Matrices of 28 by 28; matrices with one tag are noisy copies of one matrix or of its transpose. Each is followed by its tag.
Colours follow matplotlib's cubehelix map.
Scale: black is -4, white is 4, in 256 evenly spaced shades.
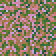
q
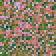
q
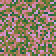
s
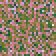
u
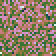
q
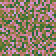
u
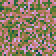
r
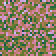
q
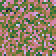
r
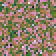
r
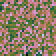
r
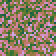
r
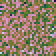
q
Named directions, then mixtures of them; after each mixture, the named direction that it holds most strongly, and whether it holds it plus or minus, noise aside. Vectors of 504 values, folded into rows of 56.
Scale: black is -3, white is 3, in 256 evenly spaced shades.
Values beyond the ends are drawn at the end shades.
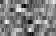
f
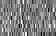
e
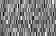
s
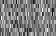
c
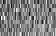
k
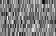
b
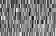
k, plus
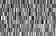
k, plus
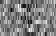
f, plus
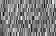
s, plus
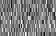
e, plus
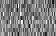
s, minus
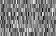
c, minus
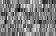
b, plus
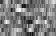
f, plus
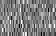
e, plus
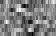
f, plus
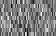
c, plus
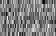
b, plus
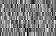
c, plus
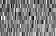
k, plus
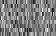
c, plus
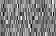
s, plus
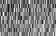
k, plus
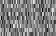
c, minus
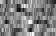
f, minus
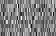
s, plus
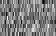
b, plus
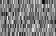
b, plus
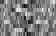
f, plus
